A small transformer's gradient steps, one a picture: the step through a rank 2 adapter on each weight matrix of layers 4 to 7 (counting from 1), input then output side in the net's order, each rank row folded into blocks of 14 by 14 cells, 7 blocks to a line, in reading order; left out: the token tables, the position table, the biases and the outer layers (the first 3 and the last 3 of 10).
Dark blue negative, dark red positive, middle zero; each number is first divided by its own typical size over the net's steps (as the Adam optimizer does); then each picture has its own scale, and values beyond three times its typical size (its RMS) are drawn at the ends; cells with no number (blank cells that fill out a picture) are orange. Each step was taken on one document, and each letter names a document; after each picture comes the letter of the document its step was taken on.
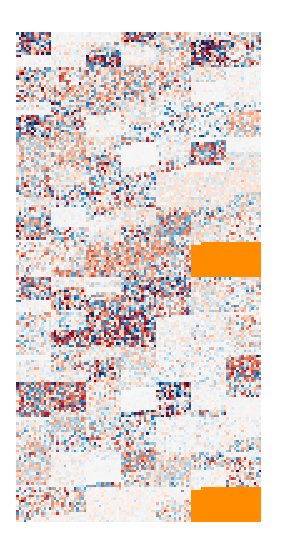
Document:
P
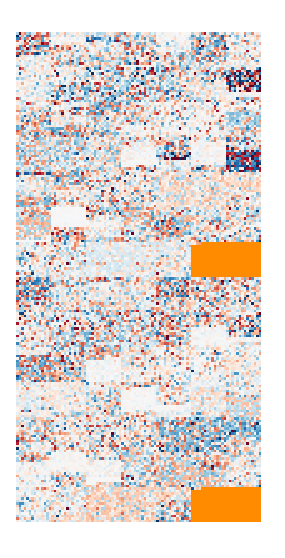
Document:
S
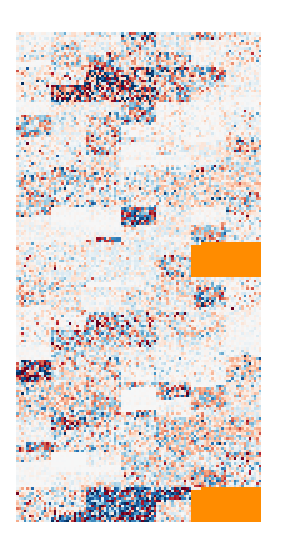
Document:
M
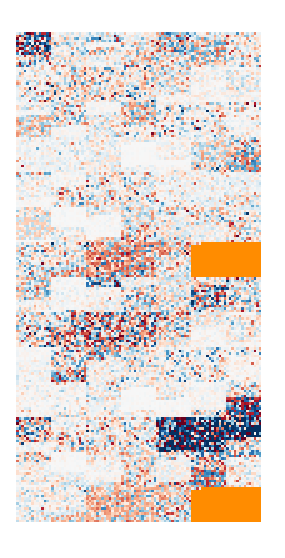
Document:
S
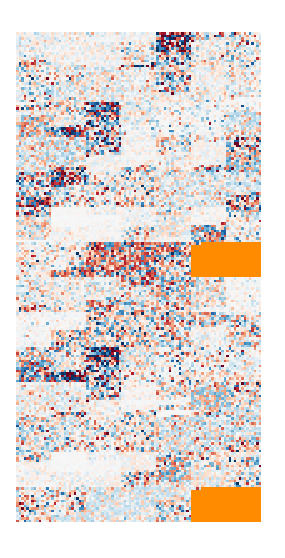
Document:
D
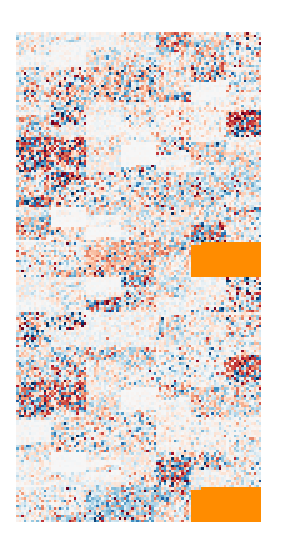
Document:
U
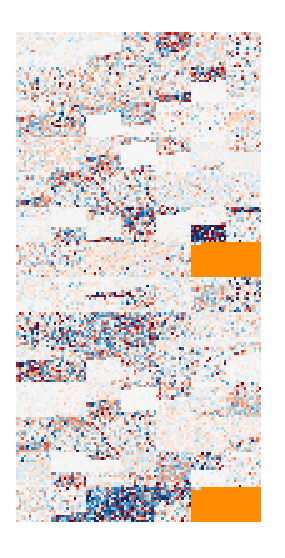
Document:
U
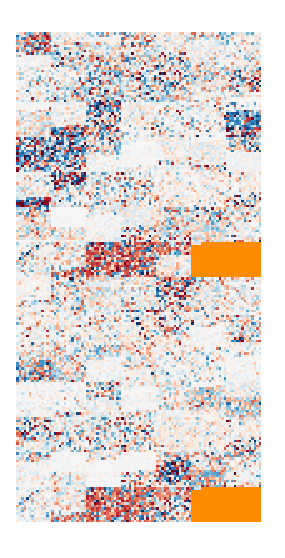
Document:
S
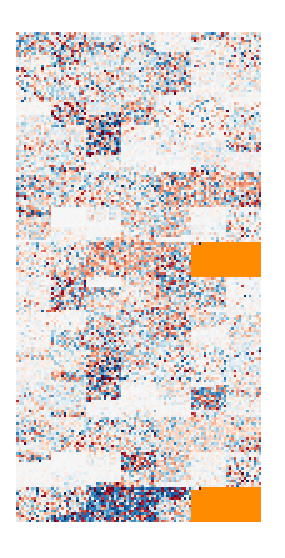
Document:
D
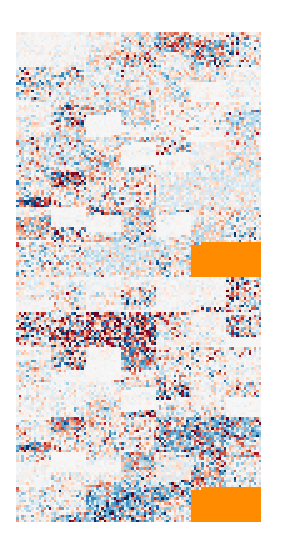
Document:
U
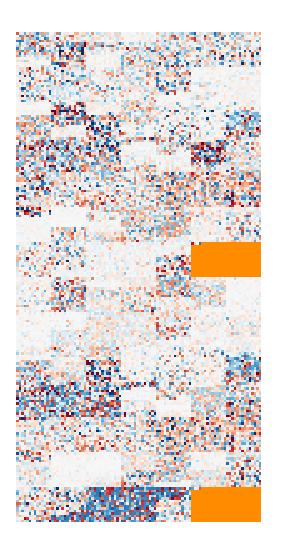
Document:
D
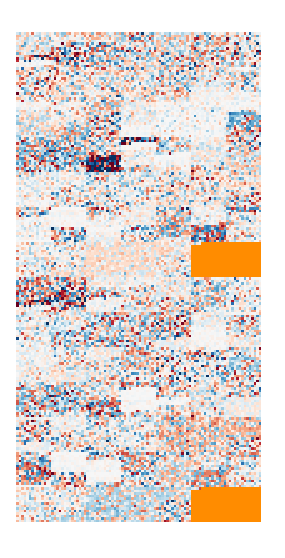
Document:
D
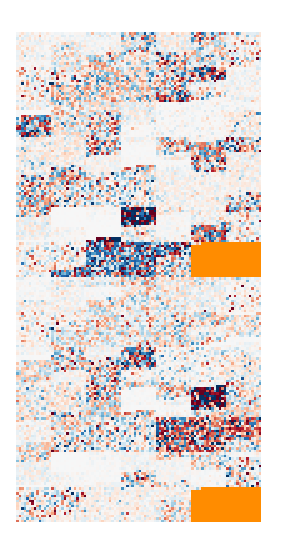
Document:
M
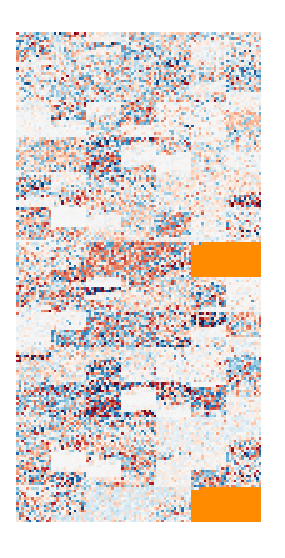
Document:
D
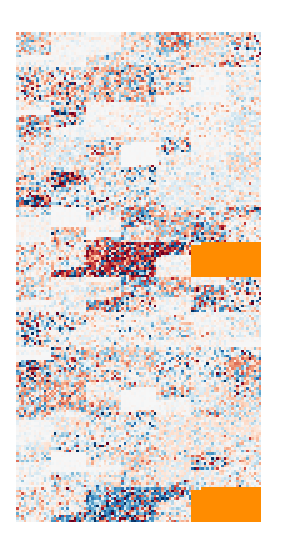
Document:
U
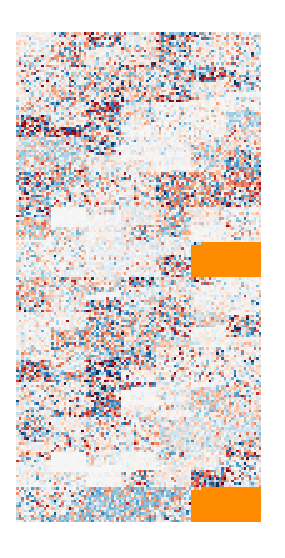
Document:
D
